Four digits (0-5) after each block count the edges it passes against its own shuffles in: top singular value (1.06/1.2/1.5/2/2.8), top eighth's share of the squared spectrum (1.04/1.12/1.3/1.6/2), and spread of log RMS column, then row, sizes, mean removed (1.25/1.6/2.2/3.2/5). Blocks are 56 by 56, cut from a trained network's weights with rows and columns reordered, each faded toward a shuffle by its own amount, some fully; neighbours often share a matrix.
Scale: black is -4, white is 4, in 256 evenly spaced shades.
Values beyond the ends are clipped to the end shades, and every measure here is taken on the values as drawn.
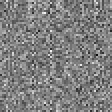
4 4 2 1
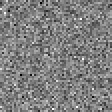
1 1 0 0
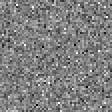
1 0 0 0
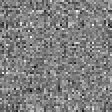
4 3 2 2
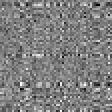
4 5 2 3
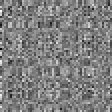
4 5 3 2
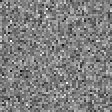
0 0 0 0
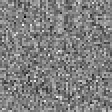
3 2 0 0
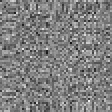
4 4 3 2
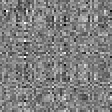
4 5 2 2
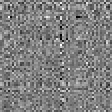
4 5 3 2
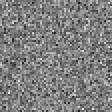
2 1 0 0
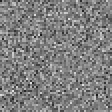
2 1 0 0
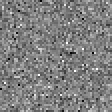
0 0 0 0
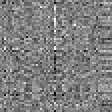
4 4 2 2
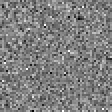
2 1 0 0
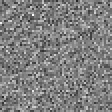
0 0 0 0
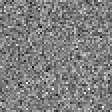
2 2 0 0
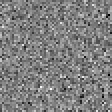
3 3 1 1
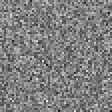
2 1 0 0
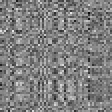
4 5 3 2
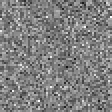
1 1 0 0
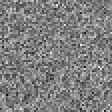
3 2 0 0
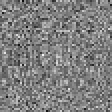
4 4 1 2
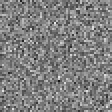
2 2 0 0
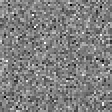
3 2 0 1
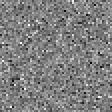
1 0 0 0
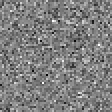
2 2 0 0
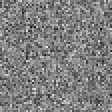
0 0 1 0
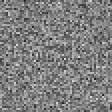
0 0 0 0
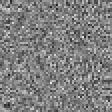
3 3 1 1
